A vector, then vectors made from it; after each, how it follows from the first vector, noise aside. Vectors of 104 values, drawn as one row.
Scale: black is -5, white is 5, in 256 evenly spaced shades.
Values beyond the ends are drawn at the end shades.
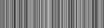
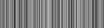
copied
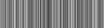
negated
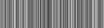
negated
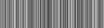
negated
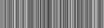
negated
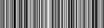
scaled up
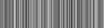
sign-scrambled
